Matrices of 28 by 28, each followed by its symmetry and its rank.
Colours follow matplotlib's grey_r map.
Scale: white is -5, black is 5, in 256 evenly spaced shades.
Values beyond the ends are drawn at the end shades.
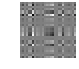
symmetric, rank one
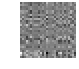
neither, rank three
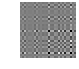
symmetric, rank one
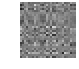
neither, rank three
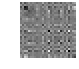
symmetric, rank three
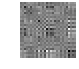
symmetric, rank three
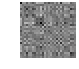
symmetric, rank three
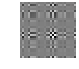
symmetric, rank one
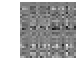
neither, rank three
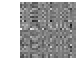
neither, rank three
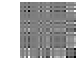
symmetric, rank one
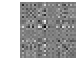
symmetric, rank three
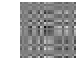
symmetric, rank one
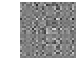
neither, rank three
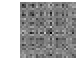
symmetric, rank three
